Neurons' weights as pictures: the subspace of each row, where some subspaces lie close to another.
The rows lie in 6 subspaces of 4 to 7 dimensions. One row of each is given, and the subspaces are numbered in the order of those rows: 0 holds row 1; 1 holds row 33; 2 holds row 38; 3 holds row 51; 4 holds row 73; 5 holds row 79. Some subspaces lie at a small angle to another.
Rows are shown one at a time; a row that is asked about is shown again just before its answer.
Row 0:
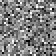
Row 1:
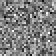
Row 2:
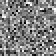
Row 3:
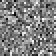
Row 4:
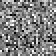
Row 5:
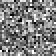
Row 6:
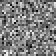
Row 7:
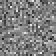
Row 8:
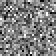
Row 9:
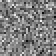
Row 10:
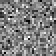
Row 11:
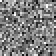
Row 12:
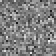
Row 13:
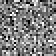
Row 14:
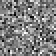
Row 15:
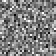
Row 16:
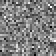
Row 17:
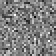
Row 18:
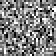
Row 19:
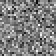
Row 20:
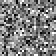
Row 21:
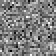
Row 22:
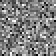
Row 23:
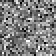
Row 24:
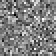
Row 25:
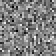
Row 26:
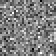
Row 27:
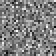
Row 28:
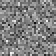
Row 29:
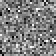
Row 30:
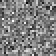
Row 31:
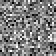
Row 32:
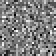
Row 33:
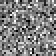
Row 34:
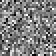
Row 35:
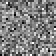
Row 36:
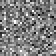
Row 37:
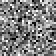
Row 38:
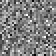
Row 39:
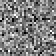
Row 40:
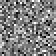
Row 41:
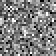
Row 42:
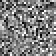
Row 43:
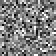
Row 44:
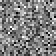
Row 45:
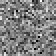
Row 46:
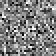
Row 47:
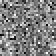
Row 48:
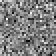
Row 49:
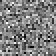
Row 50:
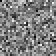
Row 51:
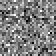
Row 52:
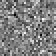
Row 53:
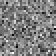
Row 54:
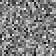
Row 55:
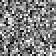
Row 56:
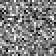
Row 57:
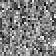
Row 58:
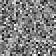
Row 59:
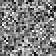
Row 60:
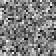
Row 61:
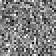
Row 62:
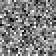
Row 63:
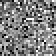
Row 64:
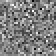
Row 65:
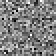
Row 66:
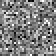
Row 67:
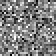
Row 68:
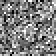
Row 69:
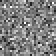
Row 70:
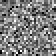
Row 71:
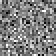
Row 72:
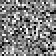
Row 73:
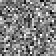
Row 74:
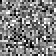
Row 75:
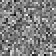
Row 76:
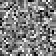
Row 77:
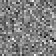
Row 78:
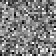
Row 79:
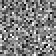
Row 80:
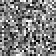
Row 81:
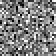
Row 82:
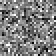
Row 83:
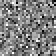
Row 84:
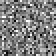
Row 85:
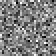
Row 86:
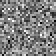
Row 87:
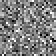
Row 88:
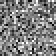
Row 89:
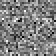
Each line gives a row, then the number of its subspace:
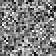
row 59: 4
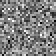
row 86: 3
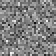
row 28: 1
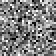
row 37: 3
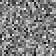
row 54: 2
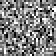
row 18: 4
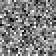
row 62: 5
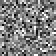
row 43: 5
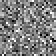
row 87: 0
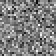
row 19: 1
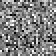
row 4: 0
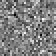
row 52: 2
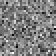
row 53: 1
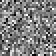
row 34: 2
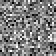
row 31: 0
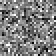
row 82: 3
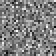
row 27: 1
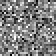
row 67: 3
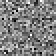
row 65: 0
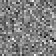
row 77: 0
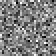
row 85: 2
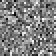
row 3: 2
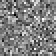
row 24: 2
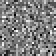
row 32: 1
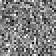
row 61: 0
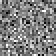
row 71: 4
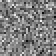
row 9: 5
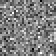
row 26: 0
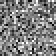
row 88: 1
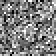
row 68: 3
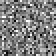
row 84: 1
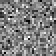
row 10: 3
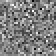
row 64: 5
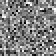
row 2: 4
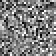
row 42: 5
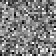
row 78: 1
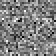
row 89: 3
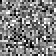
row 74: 4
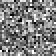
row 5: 3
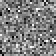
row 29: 4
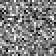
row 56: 3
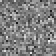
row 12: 4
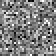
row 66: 0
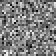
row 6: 1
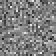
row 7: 3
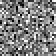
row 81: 3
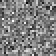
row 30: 4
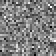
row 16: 0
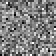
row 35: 1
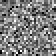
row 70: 5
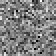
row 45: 3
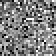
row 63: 5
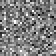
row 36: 5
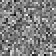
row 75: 2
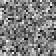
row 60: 3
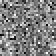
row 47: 4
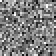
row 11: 2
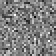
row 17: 0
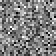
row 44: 5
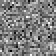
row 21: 0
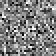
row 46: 4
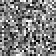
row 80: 3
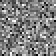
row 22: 1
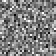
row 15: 5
